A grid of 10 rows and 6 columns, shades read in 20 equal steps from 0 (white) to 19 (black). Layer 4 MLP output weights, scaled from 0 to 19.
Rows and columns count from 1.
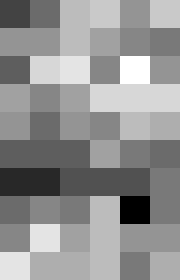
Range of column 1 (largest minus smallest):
14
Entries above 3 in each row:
6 6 3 3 6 6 6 6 5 5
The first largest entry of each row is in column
1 6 1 2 2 1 1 5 1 5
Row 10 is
2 6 6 5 10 6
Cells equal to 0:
1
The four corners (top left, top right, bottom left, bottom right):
14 4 2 6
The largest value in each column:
16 16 13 13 19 11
